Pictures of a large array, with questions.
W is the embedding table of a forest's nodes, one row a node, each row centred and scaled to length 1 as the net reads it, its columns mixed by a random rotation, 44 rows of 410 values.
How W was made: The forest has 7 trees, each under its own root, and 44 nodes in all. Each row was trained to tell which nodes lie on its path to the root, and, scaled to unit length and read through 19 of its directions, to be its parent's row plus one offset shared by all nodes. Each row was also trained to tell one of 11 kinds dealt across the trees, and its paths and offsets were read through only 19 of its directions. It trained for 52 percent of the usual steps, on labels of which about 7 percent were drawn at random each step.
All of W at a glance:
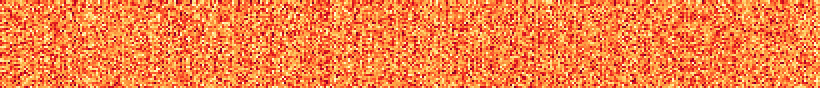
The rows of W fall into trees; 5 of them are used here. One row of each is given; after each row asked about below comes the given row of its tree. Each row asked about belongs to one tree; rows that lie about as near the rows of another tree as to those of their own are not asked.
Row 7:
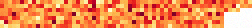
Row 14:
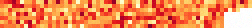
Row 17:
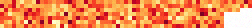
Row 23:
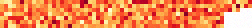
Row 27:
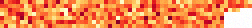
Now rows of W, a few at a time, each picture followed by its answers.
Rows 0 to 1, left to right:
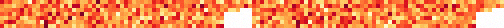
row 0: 7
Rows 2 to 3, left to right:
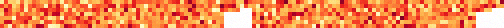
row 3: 14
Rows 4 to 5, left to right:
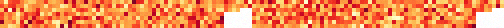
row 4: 23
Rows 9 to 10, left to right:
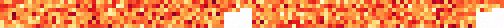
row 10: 7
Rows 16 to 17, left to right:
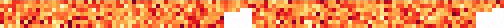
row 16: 23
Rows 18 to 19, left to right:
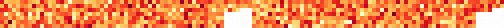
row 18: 7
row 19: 14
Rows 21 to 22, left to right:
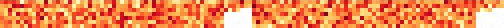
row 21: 14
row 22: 7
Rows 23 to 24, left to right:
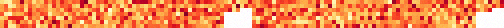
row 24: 14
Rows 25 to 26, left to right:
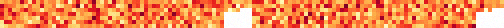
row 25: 7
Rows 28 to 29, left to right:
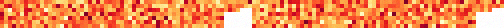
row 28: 17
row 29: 14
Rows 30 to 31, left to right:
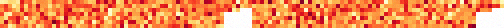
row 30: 7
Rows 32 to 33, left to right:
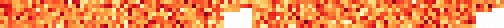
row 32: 7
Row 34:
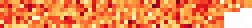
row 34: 7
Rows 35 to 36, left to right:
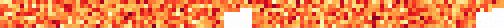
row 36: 14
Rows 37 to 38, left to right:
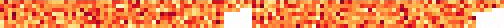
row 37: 17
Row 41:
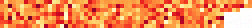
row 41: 27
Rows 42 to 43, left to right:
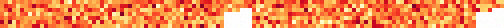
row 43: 14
